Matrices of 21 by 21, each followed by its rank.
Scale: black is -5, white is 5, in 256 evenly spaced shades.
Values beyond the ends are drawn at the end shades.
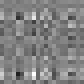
two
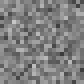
full rank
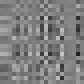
two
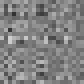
three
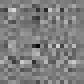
three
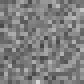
full rank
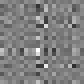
two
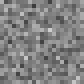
full rank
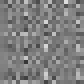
three
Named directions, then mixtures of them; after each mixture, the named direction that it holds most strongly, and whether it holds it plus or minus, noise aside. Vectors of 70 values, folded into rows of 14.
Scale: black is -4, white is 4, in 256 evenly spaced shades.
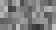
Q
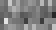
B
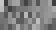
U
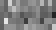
B, plus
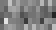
B, plus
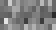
B, plus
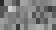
Q, minus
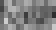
B, plus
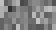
Q, plus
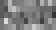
B, plus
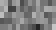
Q, plus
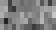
B, minus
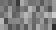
B, minus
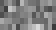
Q, minus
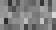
B, minus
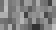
Q, plus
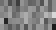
B, minus
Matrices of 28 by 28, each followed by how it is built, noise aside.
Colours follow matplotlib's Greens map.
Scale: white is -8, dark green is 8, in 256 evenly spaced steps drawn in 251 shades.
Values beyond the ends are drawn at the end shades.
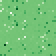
sparse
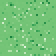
sparse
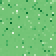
sparse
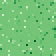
sparse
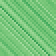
Toeplitz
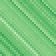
Toeplitz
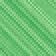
Toeplitz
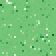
sparse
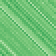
Toeplitz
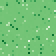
sparse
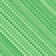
Toeplitz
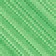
Toeplitz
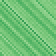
Toeplitz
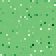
sparse
